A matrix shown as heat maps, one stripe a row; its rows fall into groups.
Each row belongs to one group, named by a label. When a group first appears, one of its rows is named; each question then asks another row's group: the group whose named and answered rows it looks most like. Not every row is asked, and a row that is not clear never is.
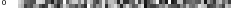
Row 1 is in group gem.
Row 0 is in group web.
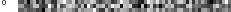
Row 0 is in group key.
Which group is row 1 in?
gem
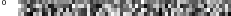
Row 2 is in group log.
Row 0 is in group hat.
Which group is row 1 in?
web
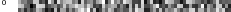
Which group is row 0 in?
gem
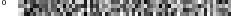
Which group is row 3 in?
web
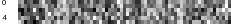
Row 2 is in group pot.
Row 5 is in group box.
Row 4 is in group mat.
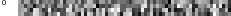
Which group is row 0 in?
log
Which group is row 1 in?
hat
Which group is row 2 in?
gem
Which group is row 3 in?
gem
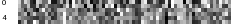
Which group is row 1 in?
log
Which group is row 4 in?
hat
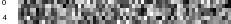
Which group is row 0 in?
web
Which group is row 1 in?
box
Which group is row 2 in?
key
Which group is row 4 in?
log
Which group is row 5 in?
hat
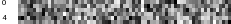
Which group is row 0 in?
hat
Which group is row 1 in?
gem
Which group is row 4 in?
log
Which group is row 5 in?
mat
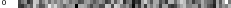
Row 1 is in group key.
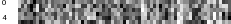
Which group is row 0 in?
hat
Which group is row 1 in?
log
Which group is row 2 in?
mat
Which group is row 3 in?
hat
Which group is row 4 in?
mat
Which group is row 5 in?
pot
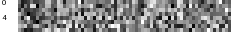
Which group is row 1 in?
key
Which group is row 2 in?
pot
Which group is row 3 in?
box
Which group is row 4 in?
log
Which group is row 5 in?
hat
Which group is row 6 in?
gem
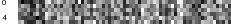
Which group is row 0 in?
pot
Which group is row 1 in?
mat
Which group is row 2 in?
hat
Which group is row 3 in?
mat
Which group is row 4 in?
pot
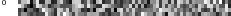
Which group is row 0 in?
log
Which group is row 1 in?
web
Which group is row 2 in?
pot
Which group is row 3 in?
mat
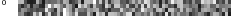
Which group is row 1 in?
key
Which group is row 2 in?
mat
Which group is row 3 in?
gem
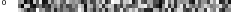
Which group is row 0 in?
gem
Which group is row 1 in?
log
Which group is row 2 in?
web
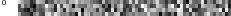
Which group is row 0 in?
web
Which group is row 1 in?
mat
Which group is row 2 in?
pot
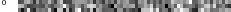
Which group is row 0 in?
log
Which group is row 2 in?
log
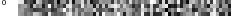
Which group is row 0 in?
web
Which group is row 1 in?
gem
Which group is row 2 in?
hat
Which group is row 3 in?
gem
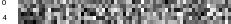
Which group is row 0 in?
hat
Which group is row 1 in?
box
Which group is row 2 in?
gem
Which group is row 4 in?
key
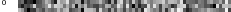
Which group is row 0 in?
pot
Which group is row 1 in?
key
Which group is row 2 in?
box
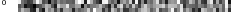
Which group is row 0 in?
web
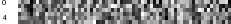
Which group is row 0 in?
log
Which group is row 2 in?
web
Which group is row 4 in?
mat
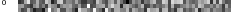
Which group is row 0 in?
log
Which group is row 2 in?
key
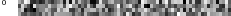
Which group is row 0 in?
log
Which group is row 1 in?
gem
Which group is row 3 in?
hat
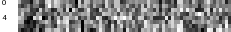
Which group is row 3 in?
web
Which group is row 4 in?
gem
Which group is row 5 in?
box
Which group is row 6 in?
pot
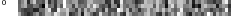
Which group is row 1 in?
mat
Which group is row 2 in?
key
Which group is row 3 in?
box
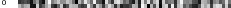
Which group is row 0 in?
key
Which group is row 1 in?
log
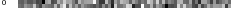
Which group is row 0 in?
key
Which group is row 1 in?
hat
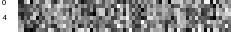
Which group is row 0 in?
log
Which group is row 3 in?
pot
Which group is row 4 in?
key
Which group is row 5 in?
hat
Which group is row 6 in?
hat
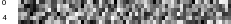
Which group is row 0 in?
log
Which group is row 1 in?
box
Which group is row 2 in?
key
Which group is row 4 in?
gem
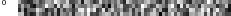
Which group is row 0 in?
box
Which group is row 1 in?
mat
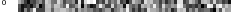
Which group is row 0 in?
box
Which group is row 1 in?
pot
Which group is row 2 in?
key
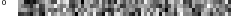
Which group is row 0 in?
box
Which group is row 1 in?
box
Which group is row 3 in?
key
